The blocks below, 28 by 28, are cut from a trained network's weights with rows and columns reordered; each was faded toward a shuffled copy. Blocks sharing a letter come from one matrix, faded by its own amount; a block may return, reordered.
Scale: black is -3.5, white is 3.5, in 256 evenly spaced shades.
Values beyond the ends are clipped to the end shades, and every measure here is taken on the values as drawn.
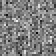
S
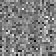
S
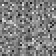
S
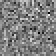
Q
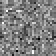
S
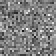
Q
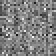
S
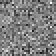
Q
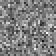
Q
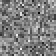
Q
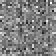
S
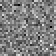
Q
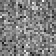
S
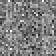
S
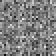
S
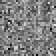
S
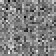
S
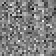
S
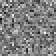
Q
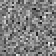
Q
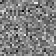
Q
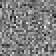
Q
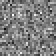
Q
